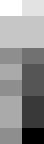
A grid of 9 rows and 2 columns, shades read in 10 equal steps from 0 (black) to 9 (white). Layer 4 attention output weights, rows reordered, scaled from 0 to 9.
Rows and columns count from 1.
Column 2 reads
8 7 7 4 3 3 2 2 0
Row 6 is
5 3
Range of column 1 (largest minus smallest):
4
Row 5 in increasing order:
3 6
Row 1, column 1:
9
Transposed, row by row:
9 7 7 5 6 5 6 6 5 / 8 7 7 4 3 3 2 2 0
